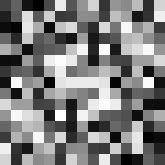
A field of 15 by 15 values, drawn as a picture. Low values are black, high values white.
Ninth with the highest average: centre. Slope: none. Histogram: flat. Symmetry: a half turn.
